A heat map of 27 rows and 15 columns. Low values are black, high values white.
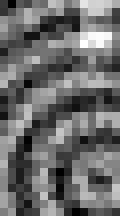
Rings spread out from the bottom right. An odd patch, higher than its surroundings, sits in the top right. Neither half mirrors the other. The ninth with the highest average is the top right.
